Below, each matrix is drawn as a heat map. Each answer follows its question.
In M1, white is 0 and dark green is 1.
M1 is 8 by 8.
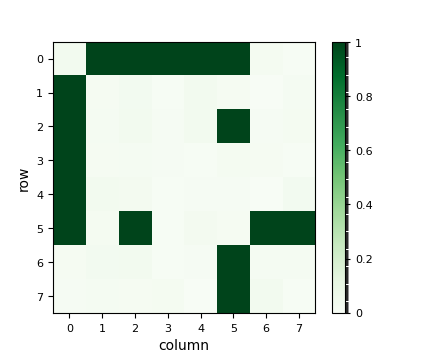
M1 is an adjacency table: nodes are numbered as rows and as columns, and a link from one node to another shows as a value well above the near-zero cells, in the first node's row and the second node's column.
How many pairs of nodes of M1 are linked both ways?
8
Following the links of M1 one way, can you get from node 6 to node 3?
yes
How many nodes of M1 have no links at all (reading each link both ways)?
0
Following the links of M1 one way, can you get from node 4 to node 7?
yes
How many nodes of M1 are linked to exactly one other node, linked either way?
5
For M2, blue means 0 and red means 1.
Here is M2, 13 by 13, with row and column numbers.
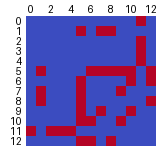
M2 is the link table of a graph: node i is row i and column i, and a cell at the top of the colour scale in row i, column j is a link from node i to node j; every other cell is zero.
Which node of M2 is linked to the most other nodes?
node 5
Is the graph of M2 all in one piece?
no
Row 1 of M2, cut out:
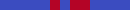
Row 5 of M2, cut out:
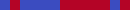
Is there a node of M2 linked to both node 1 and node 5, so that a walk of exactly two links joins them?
yes
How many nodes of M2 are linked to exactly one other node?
4
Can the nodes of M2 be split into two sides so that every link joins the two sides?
no
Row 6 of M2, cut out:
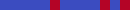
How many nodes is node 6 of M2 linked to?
3
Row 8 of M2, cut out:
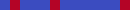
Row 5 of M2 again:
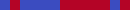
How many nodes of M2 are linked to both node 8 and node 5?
2
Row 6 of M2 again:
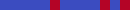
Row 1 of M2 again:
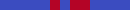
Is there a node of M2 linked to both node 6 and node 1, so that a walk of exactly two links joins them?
yes
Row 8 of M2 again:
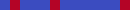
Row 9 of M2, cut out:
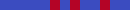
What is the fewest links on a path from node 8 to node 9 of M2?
2
